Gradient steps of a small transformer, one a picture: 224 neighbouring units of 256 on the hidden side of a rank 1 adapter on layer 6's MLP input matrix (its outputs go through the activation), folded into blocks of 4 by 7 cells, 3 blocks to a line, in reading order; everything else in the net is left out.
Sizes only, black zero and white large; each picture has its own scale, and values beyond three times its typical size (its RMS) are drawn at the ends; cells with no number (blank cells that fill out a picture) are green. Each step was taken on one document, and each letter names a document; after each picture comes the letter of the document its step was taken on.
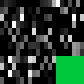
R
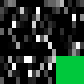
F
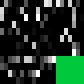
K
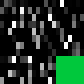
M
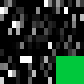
F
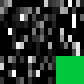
R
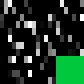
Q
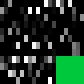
K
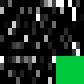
K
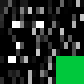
M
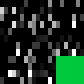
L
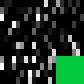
K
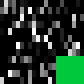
M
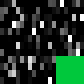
F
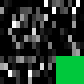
R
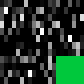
M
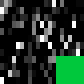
F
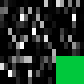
R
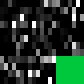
R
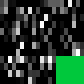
R
